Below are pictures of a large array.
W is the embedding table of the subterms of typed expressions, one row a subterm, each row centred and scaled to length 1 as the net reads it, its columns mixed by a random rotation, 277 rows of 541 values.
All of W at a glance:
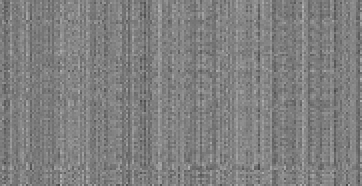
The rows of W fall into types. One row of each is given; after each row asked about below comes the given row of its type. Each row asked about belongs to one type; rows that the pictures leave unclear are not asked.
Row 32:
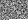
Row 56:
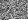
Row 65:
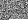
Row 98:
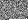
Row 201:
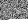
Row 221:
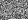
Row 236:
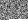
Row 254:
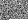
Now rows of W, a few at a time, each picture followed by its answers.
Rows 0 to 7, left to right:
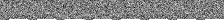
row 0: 98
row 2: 236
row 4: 221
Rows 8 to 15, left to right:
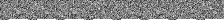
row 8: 201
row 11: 254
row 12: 98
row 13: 201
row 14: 65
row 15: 32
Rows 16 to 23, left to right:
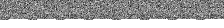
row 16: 65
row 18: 221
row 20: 201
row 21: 201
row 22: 221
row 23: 221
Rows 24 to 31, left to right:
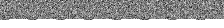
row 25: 65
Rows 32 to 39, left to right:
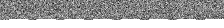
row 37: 65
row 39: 201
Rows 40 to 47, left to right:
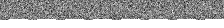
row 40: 65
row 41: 32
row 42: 254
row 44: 201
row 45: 98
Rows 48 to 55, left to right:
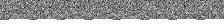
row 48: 65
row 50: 98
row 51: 65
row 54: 236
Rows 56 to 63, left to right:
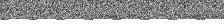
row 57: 254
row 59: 98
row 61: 98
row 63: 201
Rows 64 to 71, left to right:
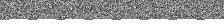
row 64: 32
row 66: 254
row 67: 56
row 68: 65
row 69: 221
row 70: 254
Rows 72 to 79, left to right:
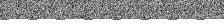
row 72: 201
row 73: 254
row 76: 254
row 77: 254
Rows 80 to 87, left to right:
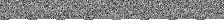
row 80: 65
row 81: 201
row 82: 254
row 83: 254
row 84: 32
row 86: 201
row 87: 65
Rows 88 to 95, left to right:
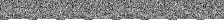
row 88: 221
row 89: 98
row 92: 221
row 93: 65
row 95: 236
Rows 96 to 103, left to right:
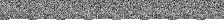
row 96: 201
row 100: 32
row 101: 221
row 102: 221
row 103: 98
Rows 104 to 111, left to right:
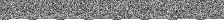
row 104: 56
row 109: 56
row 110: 254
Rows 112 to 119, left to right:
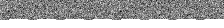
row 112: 254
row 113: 236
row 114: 201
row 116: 254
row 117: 32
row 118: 201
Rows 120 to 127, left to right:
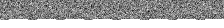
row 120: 98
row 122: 201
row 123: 236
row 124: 236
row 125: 254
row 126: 98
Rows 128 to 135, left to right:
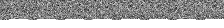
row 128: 56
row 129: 98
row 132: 201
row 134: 56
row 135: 201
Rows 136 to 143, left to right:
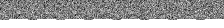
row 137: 236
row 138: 32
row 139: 201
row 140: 98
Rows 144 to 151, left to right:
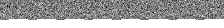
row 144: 236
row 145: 32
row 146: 65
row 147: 98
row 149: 236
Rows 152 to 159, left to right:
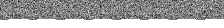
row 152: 221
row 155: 236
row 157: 221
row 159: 254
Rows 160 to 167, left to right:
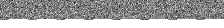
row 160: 221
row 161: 236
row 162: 98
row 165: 65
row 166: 254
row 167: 201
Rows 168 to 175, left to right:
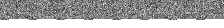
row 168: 236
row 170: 56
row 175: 65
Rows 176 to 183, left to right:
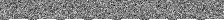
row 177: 56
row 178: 236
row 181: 201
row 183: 56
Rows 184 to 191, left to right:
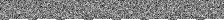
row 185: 98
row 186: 236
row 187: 201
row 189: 236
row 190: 254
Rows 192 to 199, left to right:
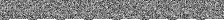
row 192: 254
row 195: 65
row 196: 56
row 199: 98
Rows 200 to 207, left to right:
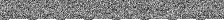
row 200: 254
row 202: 98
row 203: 65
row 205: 56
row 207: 254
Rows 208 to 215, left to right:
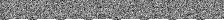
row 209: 254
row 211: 221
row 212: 254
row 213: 221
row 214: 201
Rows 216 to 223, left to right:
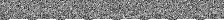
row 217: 221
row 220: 56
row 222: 65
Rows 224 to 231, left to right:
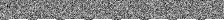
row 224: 236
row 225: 254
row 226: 236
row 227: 65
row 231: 56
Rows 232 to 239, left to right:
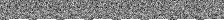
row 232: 236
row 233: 98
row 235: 98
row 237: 32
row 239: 221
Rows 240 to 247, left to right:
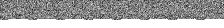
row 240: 221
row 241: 98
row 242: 201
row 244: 56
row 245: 98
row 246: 201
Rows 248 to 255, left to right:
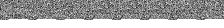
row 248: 221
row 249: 65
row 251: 65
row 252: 65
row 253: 65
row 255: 98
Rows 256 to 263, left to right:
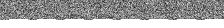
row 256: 32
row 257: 56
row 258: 221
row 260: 98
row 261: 65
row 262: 98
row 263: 236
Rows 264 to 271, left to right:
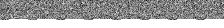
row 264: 56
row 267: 98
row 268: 236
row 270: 65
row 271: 65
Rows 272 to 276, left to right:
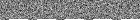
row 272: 98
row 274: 65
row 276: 236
